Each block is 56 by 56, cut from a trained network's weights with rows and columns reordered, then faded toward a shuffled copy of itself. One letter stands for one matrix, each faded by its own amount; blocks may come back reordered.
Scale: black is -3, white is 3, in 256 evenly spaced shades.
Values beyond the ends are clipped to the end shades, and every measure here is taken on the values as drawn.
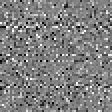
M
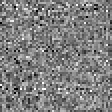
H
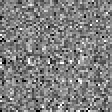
H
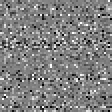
M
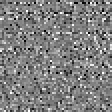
M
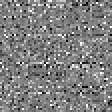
M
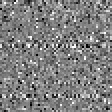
M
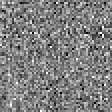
H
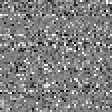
M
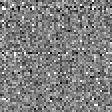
H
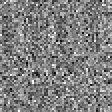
H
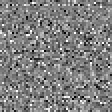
M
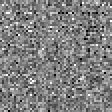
H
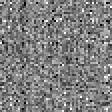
H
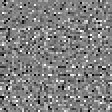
M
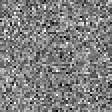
H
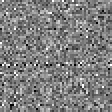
H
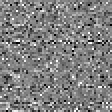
M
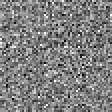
H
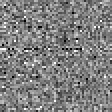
H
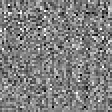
H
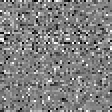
M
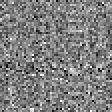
H
